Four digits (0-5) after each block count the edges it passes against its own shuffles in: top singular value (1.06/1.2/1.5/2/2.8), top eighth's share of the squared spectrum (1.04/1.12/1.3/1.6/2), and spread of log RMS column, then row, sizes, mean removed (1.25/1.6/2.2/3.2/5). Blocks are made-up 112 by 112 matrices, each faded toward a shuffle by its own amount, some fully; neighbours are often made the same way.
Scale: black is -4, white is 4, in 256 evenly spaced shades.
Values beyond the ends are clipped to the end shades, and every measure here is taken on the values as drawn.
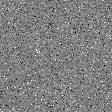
1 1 0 0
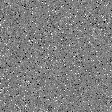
0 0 0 0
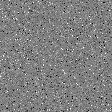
1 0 0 0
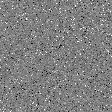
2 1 0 0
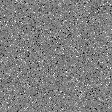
0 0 0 0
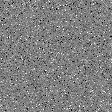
1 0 0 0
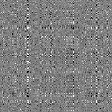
5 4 3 3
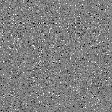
4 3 2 1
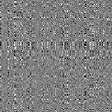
5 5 4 3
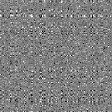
5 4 3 3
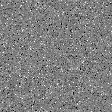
2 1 0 0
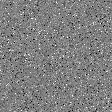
1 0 0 0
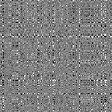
5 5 4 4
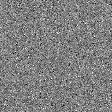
0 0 1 0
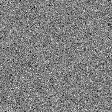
0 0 1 0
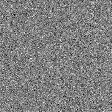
0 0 1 0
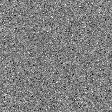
0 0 1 0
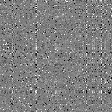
5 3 2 2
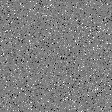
0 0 0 0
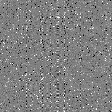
4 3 2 1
